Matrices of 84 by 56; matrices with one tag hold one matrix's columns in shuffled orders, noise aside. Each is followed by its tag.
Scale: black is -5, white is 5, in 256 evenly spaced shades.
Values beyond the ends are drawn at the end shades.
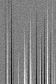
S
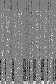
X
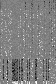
X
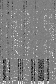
X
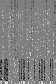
X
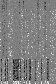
X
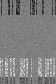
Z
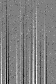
S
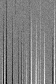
S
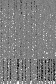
X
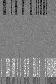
Z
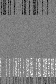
Z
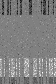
Z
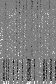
X
